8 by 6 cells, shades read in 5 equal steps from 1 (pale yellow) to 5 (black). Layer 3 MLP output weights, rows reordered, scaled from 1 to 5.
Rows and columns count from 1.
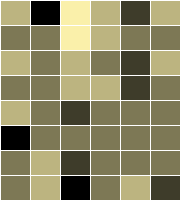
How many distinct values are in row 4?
3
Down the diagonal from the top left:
2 3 2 2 3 3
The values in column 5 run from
2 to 4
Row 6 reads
5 3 3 3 3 3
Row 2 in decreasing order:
3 3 3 3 2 1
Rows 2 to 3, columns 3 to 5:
1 2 3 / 2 3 4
